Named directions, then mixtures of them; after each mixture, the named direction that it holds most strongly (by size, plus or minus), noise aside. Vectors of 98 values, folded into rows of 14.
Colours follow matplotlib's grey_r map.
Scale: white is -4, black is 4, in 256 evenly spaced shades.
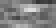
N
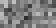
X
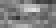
N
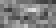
N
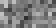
X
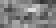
N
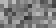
X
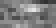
N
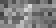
X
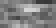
N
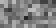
X
